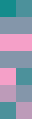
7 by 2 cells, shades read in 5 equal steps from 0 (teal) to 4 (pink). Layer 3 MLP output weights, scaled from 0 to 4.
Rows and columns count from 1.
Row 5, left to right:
4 1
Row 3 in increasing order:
4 4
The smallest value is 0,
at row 1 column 1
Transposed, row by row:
0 2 4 2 4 3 1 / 1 2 4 2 1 2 3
